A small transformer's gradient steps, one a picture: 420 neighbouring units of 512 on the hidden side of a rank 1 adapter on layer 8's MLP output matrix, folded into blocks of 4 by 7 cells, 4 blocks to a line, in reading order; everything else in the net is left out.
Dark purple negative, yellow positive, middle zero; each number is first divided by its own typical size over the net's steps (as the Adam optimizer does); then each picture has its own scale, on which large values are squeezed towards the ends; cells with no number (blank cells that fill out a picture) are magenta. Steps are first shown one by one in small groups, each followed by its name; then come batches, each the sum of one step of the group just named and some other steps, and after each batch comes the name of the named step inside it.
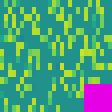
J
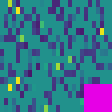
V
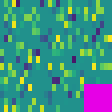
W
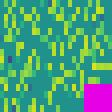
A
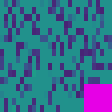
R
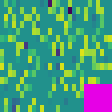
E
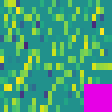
V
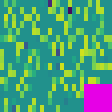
E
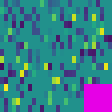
R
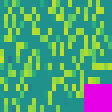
A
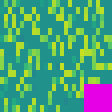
J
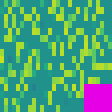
A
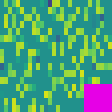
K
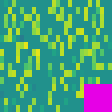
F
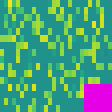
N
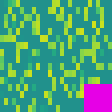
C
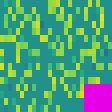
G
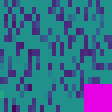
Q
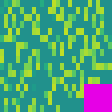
C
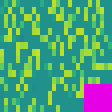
F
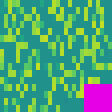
N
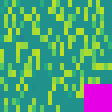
F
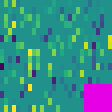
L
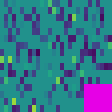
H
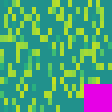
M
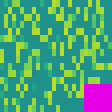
M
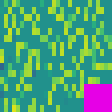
L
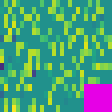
L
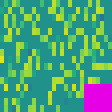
H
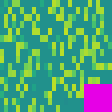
M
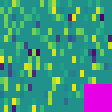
H
